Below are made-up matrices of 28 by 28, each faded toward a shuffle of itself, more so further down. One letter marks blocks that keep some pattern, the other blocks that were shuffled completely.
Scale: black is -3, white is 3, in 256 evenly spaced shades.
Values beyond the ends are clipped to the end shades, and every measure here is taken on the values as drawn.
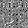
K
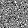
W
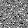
W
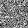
W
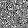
W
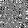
K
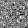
K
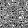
K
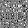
K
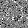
W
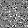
K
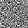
K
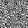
K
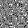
K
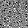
K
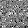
K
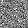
W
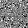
W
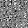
K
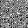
K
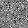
K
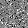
W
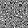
K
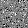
W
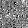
K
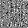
K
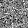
W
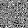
K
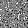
W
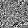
K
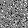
W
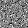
W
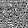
K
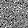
W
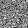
W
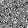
W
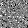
W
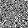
K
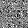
K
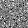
W
